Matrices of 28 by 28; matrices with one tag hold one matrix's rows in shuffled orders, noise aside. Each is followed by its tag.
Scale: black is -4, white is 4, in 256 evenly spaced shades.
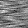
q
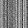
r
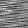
q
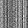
r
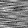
q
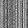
r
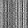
r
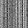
r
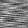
q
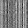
r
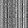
r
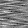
q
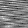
q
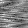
q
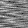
q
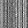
r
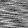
q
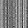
r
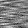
q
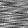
q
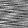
q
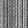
r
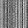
r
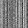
r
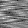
q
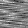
q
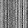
r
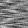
q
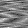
q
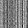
r
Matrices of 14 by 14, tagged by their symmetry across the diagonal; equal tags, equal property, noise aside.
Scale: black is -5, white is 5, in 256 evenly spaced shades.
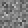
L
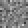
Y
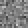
Y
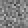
Y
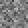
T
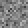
L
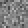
T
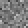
L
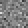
T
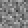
Y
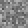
L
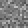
T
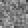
Y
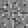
Y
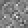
L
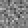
Y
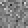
T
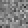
T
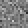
T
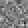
Y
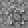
L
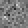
L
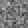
L
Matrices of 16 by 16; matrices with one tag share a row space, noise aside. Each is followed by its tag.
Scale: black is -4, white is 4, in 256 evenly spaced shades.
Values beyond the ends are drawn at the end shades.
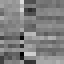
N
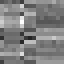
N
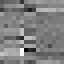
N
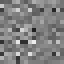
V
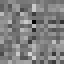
V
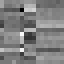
N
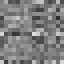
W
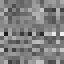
W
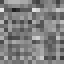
W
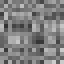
W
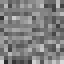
W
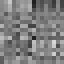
V
